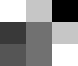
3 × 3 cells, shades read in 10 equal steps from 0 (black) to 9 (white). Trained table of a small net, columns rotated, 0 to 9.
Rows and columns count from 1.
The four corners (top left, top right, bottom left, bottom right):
9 0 3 9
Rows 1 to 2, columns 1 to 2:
9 7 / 2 4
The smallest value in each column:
2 4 0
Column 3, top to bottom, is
0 7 9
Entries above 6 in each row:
2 1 1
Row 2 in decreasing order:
7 4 2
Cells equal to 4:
2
